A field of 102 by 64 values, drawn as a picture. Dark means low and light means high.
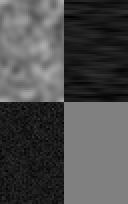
It is made of 2 by 2 panels. Panel 1,1: middling, blotchy. Panel 1,2: very low, streaked across, faint in contrast. Panel 2,1: very low, fine-grained, faint in contrast. Panel 2,2: middling, flat.
